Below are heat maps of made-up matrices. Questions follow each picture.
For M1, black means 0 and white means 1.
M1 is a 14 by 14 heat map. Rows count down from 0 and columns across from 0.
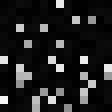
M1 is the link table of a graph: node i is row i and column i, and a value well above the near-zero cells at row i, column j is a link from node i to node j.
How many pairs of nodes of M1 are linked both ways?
5
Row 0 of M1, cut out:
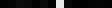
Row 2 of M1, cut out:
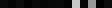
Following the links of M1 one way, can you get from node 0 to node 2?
yes
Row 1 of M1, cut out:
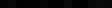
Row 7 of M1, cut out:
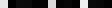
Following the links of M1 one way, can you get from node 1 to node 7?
no
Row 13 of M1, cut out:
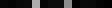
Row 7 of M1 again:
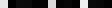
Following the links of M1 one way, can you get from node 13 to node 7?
yes
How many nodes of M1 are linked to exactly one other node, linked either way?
0
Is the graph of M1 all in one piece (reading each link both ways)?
no
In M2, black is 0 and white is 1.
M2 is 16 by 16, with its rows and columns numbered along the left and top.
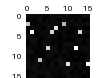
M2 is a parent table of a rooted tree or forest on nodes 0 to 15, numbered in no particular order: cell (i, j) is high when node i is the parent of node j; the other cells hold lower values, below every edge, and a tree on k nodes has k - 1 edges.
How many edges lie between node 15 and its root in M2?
2
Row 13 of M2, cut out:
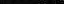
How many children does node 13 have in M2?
0
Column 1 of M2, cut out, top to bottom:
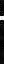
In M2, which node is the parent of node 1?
4
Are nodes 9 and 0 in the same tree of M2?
yes
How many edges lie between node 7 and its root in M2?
2
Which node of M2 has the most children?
4
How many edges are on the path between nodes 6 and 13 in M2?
2
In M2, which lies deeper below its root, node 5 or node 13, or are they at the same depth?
the same depth
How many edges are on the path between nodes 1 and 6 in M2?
2
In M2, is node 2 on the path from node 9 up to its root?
yes
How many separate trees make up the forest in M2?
5
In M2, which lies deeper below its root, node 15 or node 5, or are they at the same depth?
node 15
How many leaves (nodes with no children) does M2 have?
10
